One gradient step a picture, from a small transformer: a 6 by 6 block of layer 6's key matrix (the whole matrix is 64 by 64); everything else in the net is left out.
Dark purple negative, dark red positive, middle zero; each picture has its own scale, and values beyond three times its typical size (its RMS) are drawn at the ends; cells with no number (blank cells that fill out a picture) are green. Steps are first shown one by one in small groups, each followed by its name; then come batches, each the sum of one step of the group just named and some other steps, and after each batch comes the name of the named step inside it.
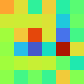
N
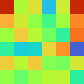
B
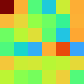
B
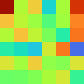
B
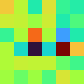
N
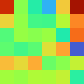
B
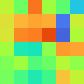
N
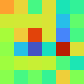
N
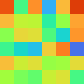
B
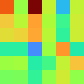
B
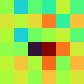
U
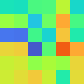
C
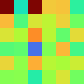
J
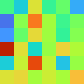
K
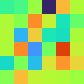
C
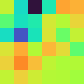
U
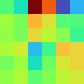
C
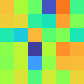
C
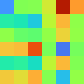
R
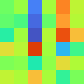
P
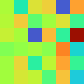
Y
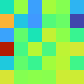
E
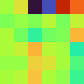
Y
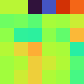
Y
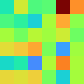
R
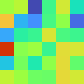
E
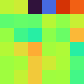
Y
